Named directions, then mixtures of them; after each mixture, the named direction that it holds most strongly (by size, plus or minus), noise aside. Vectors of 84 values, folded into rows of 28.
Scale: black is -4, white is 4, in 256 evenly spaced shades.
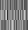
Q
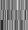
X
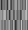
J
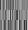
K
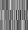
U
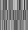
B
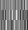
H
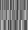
K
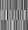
Q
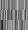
X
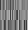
K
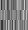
X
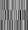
U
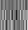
H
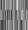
X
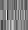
Q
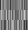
Q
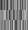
J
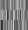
X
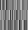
K
